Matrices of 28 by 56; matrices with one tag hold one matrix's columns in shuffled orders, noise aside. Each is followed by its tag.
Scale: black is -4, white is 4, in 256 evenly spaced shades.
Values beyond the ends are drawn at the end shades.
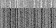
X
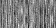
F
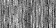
F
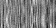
F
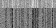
X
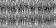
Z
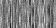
F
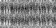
Z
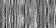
F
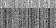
X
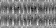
Z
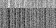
X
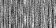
F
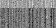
X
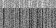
X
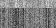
X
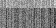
X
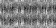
Z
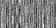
F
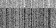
X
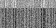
X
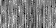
F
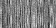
F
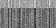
X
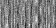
F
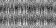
Z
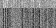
X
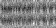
Z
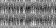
Z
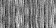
F
